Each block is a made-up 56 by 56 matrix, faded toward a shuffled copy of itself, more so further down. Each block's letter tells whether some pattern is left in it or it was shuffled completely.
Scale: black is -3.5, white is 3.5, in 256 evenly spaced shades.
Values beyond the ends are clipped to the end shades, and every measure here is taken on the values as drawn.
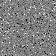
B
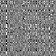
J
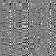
J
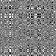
J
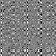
J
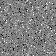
B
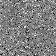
B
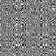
J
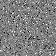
B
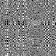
J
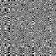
J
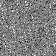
B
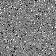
B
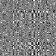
J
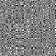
J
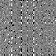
J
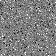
B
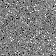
B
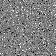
B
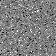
B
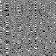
J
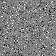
B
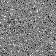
B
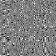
J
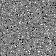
B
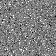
B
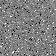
B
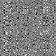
J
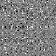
J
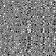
J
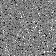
B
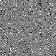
J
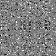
J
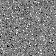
B
